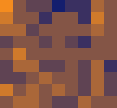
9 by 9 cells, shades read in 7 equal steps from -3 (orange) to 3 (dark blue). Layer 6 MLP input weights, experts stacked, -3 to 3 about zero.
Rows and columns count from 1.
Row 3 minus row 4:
-2 -1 1 -1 0 -1 -2 -1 0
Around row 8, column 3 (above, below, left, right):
0 -1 0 0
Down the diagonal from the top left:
-3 0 1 1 0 0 1 -1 0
